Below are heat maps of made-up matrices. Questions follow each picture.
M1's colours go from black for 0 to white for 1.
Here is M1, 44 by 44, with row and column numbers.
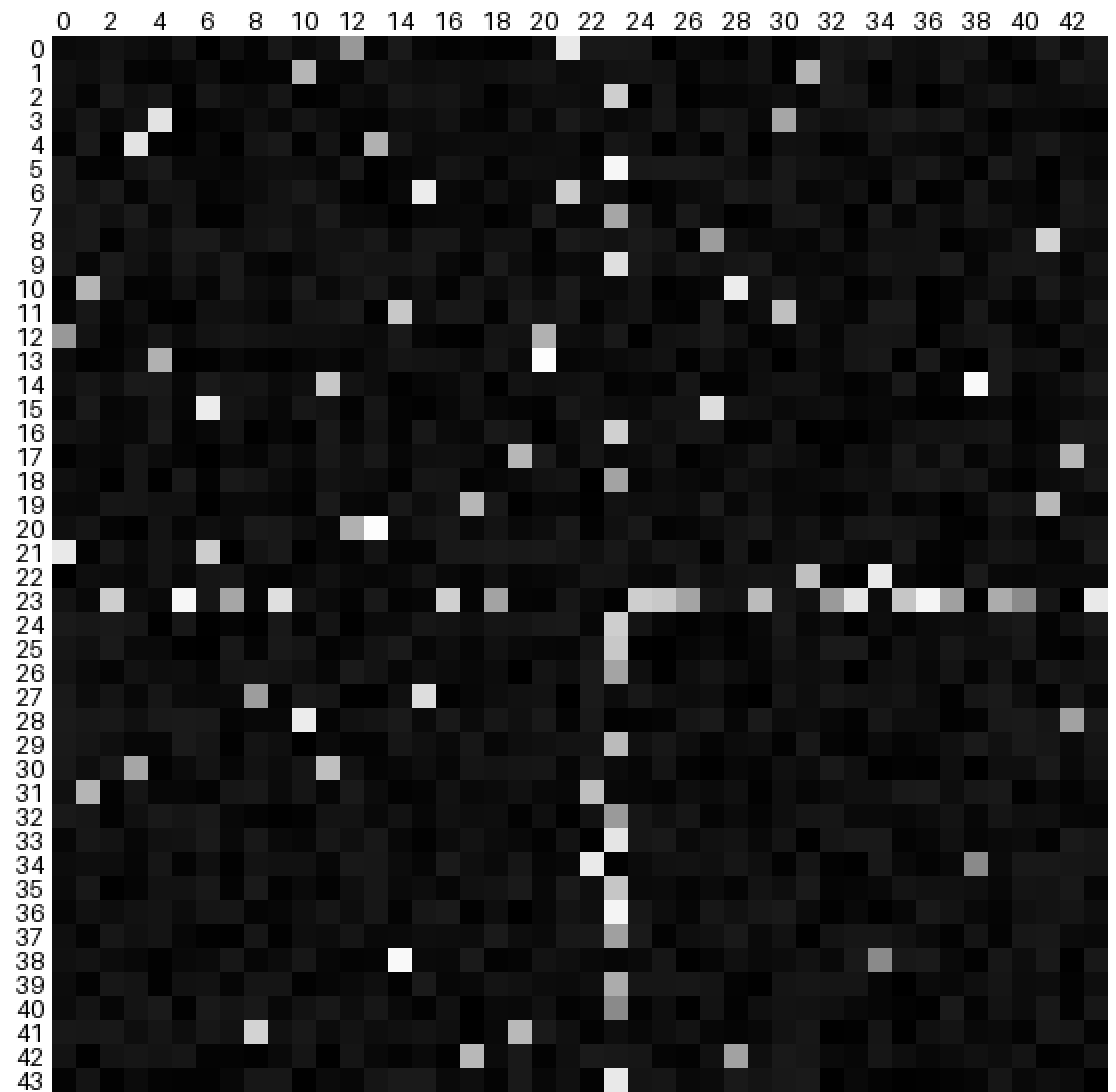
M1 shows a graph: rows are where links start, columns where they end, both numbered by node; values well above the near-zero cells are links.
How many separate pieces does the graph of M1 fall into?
2
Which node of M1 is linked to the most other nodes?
node 23
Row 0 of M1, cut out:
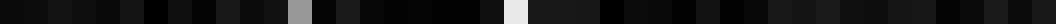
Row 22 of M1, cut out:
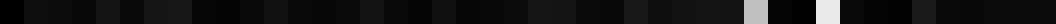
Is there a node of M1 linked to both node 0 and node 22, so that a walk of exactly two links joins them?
no
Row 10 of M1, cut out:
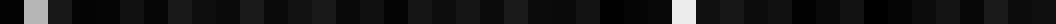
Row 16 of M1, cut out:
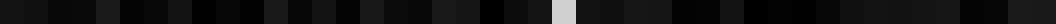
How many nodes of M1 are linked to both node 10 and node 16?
0
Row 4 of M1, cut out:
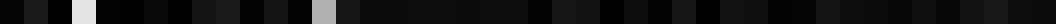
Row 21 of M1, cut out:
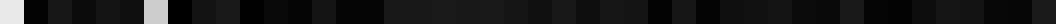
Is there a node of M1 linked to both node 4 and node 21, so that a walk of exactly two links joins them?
no
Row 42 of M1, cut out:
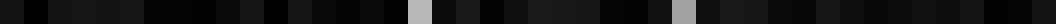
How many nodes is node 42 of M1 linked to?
2
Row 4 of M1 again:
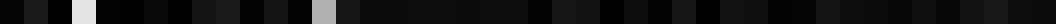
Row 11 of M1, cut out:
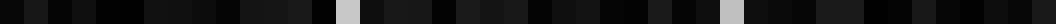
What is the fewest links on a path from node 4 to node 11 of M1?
3
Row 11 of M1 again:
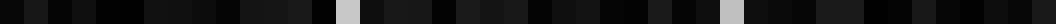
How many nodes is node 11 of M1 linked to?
2
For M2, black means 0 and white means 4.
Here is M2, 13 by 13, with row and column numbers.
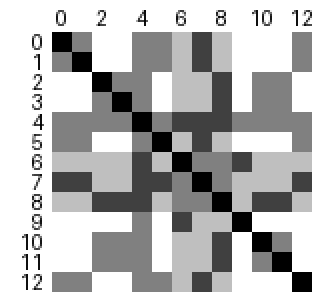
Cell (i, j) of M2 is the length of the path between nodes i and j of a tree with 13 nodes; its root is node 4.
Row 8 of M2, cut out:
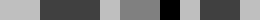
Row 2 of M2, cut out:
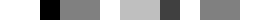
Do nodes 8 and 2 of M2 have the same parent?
no
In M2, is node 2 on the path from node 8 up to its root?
no
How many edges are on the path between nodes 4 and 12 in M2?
2
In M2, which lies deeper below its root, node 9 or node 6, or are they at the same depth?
node 9
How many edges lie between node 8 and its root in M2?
1
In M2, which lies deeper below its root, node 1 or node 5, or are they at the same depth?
the same depth
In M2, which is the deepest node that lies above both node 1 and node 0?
7
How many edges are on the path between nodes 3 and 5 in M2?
4
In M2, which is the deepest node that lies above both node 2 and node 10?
8
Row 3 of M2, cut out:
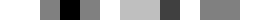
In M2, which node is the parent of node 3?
8
